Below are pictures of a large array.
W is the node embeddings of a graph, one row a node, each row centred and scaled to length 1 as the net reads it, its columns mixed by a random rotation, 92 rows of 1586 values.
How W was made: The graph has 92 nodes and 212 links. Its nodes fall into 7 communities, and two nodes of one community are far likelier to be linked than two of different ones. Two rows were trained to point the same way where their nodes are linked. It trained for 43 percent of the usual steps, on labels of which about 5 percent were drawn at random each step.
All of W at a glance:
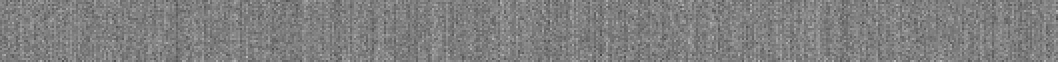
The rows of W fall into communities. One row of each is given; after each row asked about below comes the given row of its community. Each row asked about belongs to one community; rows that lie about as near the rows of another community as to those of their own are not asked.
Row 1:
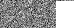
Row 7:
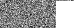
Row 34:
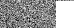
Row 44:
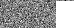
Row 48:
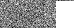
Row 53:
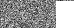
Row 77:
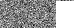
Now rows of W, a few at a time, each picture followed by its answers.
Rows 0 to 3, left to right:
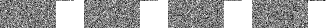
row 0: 7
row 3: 48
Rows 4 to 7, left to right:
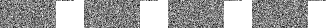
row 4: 7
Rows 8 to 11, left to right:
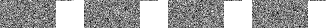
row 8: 77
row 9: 34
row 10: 77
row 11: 48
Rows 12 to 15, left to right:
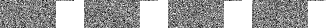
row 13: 44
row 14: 7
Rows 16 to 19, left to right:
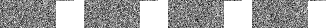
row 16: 1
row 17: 34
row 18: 48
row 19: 1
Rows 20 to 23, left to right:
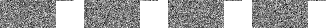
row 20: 7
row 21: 1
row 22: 77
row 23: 77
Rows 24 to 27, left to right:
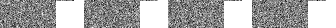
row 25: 7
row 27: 44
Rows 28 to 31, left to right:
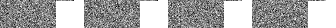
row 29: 77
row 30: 48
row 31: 44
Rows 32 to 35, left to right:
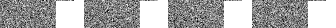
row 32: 7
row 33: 44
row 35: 1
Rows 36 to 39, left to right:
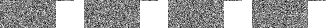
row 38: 53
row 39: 7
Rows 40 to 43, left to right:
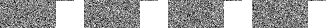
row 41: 34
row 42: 48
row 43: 34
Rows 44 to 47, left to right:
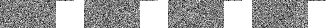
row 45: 53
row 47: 48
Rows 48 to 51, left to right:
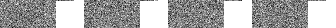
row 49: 7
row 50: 77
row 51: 77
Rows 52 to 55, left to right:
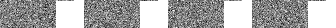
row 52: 77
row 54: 7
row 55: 53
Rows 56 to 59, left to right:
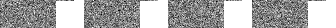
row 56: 34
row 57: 7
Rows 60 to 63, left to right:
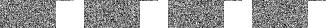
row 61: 48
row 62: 34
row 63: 7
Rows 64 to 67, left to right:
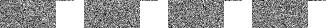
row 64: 44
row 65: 48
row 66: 48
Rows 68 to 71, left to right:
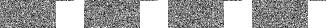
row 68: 53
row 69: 7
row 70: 48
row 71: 77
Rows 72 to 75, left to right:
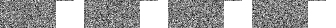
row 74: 44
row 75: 34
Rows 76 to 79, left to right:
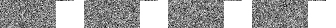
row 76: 53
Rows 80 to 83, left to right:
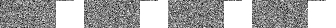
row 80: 44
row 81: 77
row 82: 53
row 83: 77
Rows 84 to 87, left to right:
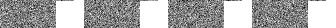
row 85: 1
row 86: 53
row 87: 44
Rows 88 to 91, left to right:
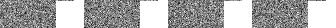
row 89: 1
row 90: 1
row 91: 77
